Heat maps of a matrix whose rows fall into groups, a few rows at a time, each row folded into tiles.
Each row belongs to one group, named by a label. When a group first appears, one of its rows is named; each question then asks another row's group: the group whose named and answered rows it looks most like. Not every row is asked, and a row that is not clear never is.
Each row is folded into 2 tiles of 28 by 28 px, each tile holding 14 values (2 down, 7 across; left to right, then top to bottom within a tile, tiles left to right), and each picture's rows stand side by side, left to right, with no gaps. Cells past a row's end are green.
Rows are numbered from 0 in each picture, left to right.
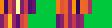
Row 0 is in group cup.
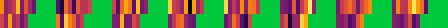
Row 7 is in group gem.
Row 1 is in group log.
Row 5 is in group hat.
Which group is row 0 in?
cup
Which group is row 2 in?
cup
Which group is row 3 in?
cup
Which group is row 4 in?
cup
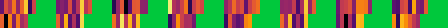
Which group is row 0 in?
log
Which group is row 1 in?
log
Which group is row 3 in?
cup
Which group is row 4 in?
hat
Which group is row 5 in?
log
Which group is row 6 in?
hat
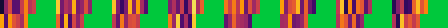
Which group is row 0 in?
log
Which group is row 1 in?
cup
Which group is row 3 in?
log
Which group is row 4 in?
cup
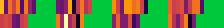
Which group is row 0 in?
cup
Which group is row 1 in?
log
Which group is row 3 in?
gem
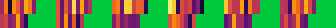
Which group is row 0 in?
gem
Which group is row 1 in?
cup
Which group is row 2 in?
gem
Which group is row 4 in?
cup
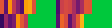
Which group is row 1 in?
hat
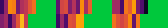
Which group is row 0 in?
hat
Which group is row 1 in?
hat
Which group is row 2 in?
gem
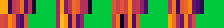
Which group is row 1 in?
gem
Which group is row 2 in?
gem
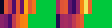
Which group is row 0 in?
hat
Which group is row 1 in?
hat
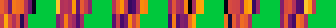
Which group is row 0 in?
gem
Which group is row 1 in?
cup
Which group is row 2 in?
hat
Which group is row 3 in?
hat
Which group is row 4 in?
log
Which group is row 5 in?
hat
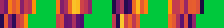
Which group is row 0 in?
hat
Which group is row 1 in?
gem
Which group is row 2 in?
log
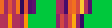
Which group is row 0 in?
cup
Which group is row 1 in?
gem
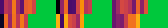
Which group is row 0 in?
hat
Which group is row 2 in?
hat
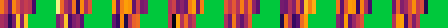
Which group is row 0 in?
gem
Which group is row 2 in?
cup
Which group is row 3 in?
log
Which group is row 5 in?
hat
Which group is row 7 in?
gem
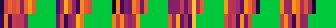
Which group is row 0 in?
hat
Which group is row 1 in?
hat
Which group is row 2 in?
log
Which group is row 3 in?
log
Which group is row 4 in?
gem
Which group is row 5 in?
gem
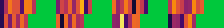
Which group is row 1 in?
log
